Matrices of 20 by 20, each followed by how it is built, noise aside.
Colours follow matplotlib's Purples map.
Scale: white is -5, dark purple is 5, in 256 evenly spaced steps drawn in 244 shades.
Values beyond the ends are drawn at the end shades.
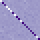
diagonal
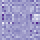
low rank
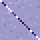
diagonal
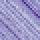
Toeplitz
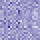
low rank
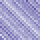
Toeplitz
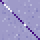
diagonal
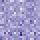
low rank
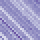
Toeplitz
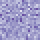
low rank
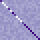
diagonal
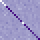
diagonal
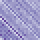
Toeplitz
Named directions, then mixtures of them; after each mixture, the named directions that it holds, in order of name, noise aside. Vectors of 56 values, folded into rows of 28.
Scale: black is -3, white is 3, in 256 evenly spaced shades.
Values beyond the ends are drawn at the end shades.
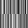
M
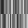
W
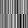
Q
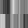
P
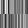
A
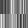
P, Q, W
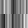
M, P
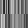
A, M, P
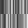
W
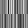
A, Q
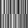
M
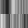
P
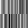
A, M, W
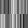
M, P, Q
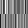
A, M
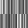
A, Q, W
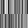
A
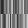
W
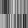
P, Q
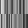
A, W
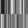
A, P, W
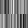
P, Q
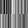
M, P, W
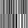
Q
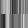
P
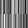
M, P
